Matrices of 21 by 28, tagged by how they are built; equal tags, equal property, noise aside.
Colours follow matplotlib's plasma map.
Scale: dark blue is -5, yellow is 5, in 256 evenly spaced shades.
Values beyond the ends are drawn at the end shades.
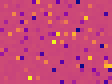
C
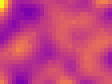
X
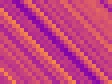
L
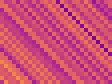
L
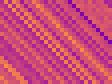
L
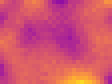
X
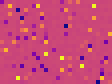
C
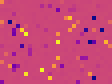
C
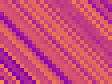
L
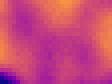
X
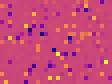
C
